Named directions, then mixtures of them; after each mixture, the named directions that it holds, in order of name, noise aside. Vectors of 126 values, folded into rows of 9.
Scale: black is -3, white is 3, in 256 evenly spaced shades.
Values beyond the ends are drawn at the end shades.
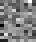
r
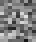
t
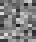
r, t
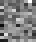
r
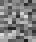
t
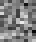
r, t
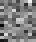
r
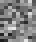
r, t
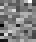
r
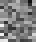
r, t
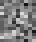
r, t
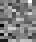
r, t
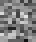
t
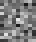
r, t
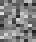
r, t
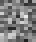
t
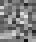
r, t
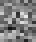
t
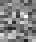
t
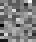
r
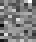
r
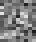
r, t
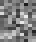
r, t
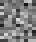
r, t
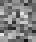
t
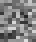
t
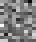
r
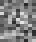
r, t
